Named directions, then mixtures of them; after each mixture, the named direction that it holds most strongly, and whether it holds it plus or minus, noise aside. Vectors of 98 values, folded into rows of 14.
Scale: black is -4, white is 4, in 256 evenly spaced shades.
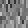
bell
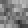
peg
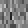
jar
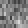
peg, minus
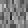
jar, plus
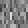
jar, minus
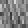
jar, plus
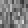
jar, plus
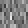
jar, minus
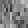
peg, plus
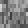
peg, plus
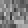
jar, plus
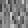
jar, minus
